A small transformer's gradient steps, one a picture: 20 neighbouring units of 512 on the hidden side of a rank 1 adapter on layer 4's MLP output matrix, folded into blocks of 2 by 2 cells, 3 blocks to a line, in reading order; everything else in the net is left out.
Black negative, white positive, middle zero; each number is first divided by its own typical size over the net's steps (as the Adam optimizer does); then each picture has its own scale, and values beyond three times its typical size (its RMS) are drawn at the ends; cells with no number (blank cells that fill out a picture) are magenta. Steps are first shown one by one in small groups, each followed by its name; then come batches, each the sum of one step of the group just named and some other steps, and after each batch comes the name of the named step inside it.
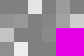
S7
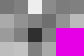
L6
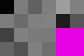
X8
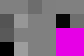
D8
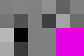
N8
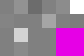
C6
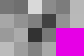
L6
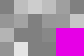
S7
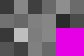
X8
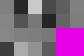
S7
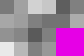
L6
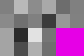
N8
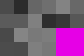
X8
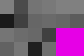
D8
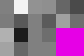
N8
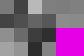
L6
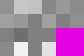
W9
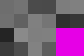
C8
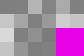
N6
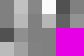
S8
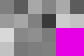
N6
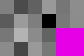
S8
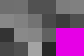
C8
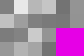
S8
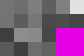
C8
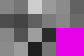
W9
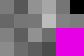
S8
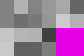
N6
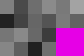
S8
